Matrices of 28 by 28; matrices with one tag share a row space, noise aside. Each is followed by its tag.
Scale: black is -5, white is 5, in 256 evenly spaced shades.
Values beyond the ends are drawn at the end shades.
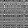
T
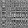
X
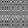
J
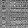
X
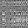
X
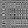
X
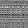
J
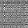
T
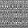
J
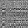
X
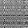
T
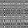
T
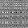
J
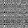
T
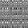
J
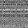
T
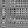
X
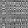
X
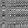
X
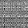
T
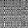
T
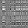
X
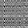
T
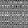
J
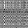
T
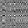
X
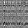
T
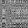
X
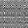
T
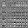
X
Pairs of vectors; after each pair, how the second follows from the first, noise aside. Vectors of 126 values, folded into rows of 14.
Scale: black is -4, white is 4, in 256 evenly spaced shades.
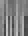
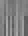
shrunk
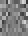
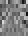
negated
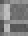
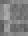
shrunk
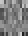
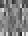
negated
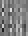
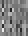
negated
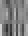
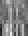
negated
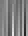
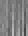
shrunk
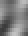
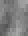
shrunk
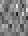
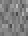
shrunk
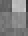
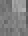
shrunk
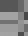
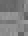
shrunk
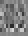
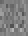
shrunk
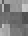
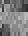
negated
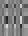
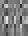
negated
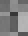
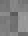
shrunk
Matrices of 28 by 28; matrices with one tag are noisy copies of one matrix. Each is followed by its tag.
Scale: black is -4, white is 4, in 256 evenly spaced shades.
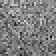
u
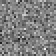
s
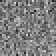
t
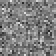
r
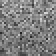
u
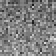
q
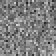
t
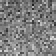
q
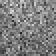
u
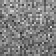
u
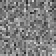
t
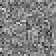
r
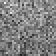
u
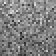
u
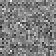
r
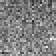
q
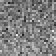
q
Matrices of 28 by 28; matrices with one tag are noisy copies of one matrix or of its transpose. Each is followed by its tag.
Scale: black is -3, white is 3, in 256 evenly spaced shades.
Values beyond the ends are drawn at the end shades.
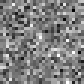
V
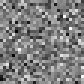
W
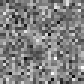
V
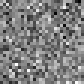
W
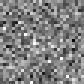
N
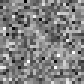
V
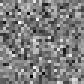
N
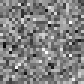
N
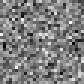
N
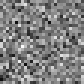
W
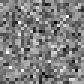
N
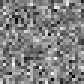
V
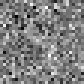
V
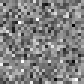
N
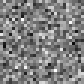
N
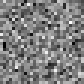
N
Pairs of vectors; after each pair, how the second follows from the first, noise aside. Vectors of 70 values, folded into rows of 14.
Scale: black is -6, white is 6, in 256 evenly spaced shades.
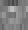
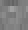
shrunk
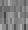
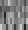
scaled up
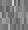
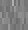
shrunk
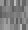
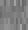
shrunk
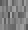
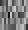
scaled up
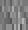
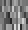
scaled up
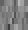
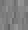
shrunk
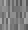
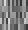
scaled up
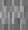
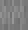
shrunk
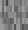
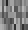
scaled up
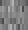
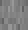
shrunk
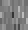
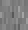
shrunk
